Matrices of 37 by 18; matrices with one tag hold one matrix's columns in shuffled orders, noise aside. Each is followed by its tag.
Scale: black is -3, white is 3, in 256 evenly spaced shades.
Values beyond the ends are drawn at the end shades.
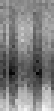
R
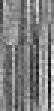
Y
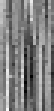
Y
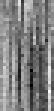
Y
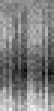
R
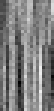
Y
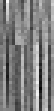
Y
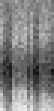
R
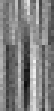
Y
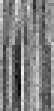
Y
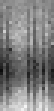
R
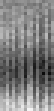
R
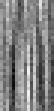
Y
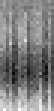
R
